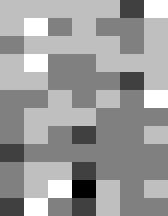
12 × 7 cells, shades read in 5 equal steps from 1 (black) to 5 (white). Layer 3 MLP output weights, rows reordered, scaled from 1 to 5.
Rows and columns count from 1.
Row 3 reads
3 4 4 4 4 3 4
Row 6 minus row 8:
0 -1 1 1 1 0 1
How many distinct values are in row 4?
3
